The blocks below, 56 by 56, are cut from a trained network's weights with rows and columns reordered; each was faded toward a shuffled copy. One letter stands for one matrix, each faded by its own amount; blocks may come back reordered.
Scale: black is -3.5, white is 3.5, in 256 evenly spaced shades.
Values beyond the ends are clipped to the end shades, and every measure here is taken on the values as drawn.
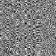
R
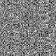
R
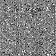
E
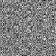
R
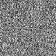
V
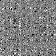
E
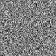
V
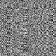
R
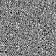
V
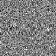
V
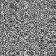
R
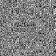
R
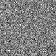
V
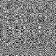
R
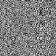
R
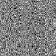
R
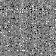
E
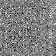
E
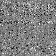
E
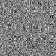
V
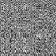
R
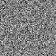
V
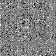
E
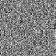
V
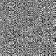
R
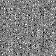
E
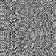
R
